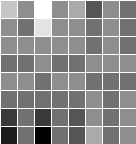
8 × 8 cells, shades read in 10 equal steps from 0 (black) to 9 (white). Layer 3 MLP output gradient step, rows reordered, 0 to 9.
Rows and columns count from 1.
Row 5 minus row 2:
0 1 -4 0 0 0 -1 0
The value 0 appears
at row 8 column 3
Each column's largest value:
7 5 9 5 6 6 5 5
